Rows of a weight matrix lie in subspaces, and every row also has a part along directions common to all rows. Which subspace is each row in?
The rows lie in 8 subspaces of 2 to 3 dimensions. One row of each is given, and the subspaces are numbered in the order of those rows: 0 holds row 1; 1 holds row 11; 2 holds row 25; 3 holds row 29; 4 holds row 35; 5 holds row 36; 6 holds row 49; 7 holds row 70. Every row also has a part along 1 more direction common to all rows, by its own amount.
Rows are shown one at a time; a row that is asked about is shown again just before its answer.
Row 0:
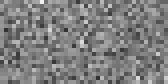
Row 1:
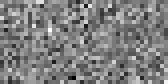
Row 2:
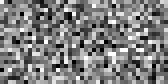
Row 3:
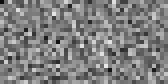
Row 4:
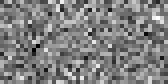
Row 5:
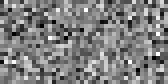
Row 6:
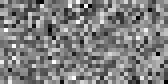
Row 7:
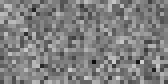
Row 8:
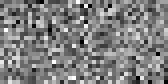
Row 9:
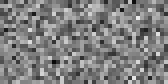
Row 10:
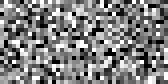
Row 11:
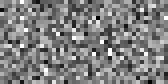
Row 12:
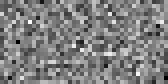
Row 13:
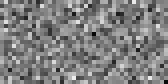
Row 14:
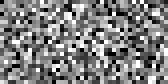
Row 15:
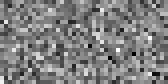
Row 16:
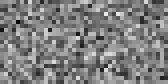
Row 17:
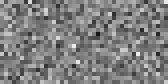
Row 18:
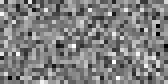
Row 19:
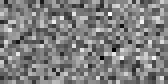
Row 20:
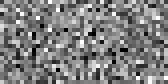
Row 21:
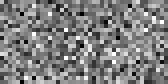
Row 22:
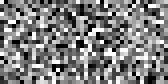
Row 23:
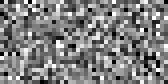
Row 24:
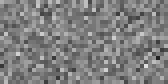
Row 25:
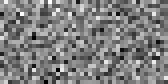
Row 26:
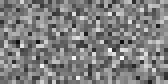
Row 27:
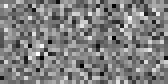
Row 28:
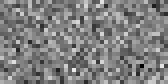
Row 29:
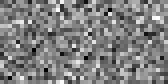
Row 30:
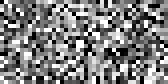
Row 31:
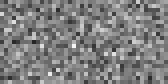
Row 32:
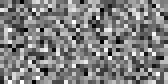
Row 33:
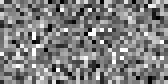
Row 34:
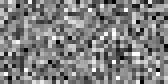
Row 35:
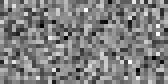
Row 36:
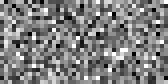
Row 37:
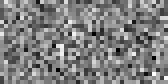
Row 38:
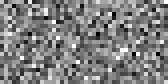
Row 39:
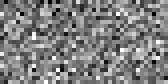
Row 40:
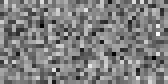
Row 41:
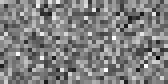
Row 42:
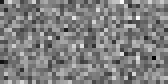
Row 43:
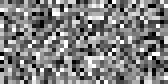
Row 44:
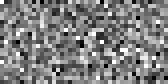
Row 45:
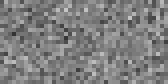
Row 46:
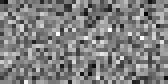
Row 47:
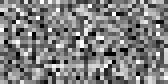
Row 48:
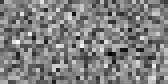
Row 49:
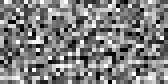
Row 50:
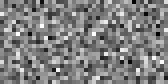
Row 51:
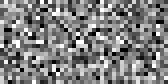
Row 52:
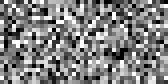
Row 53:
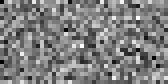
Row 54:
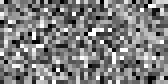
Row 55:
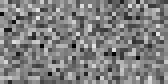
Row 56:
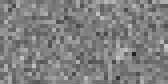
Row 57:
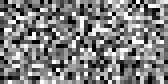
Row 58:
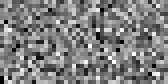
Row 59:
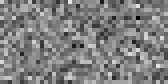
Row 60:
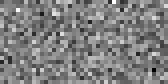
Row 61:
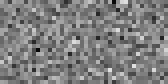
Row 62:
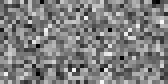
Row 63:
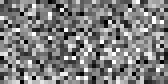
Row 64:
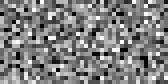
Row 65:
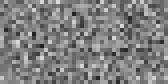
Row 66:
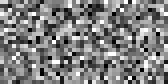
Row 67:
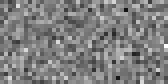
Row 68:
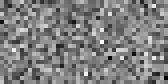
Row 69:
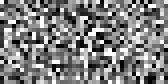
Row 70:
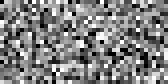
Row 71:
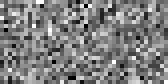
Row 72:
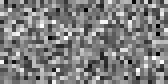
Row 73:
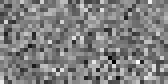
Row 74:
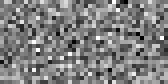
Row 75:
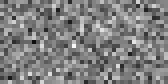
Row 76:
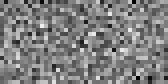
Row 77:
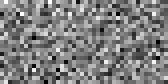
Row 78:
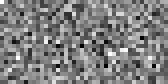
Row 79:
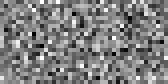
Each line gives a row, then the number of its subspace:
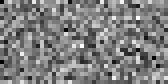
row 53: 7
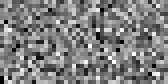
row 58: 1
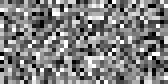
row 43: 6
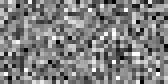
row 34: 5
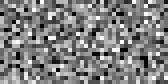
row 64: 4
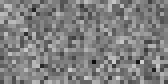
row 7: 1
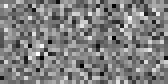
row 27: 2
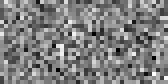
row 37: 1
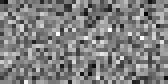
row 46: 6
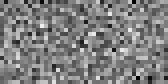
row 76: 0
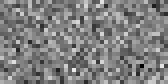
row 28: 3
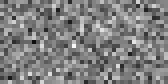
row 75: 7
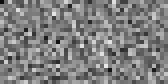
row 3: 6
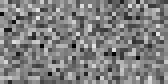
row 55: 7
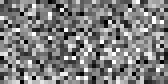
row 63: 4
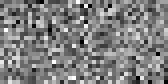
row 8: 0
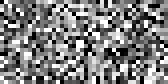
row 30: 4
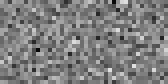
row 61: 6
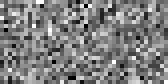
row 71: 0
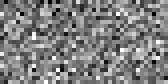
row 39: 2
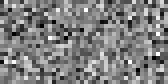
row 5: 4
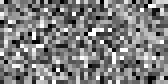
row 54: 3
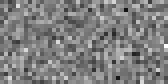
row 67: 5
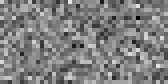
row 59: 7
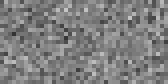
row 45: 4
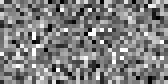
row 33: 3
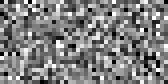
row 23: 5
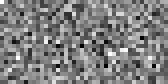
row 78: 6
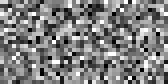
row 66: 0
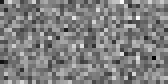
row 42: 7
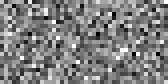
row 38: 5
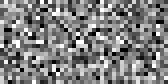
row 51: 1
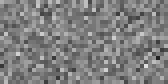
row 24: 2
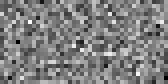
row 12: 3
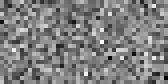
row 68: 1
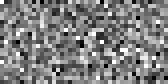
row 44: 7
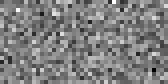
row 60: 6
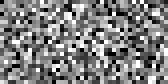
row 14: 6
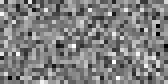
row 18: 5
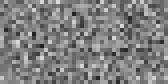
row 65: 2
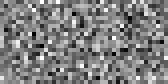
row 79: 2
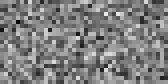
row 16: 3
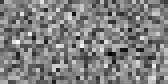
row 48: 6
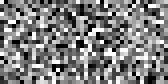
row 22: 4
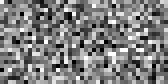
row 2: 6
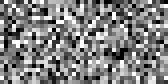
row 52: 5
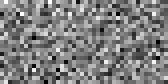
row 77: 2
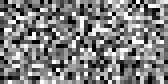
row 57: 7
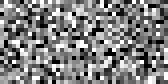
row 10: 1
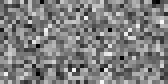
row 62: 3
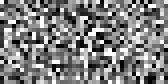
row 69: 2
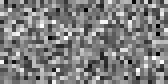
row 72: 4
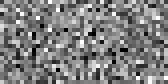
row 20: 3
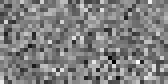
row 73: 1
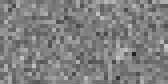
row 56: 5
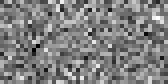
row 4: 3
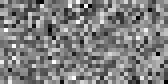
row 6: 0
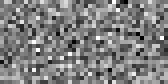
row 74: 6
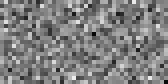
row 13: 0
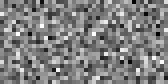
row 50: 4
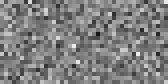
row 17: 5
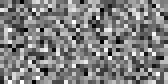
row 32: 1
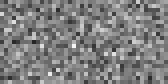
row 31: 7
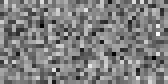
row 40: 4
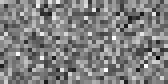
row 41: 2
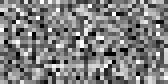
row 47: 3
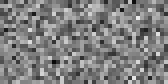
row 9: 0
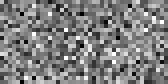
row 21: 4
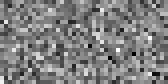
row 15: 1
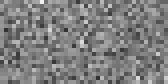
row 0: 0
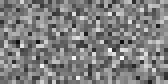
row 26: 1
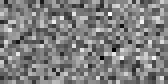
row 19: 3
